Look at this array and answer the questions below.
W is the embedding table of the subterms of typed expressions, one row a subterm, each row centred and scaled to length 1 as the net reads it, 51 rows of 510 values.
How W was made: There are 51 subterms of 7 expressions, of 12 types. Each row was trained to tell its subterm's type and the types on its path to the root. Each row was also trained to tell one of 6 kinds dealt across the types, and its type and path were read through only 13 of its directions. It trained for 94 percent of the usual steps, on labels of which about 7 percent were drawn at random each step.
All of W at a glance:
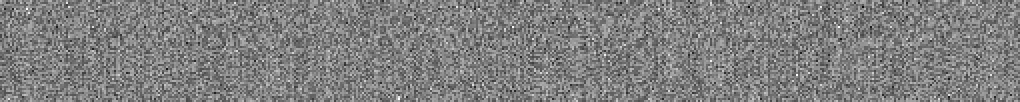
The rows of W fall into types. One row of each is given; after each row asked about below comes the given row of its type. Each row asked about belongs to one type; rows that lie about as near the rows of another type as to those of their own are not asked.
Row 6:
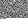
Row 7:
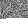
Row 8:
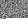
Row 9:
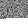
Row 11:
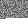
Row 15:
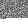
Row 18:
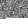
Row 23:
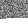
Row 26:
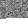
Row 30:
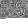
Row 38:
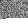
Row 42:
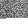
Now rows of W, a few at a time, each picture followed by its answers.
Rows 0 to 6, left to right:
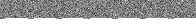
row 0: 23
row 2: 15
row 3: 18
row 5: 26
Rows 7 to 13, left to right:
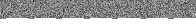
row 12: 38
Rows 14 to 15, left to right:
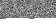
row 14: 23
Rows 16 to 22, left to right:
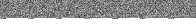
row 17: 8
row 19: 7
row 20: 7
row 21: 30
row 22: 7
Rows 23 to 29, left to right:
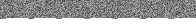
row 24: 18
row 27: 15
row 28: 26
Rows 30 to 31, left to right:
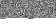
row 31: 26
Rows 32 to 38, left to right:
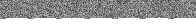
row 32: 38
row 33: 23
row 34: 30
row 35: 8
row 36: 7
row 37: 30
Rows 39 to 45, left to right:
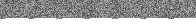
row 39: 30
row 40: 38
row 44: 8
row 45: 15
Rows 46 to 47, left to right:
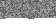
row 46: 26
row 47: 7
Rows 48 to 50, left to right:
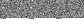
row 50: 23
